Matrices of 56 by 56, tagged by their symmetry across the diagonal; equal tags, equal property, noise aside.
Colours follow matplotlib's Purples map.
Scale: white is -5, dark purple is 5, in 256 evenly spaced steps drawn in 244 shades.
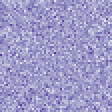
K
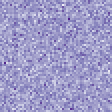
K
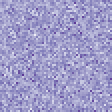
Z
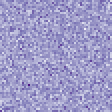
K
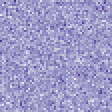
K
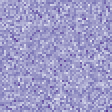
Z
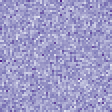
Z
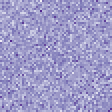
Z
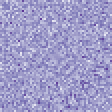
Z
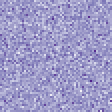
K
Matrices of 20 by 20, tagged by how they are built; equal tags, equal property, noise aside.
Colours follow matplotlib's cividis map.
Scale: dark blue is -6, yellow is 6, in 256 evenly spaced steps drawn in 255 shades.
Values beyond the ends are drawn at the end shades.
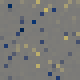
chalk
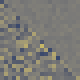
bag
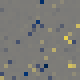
chalk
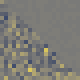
bag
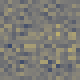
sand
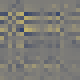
sand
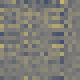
sand
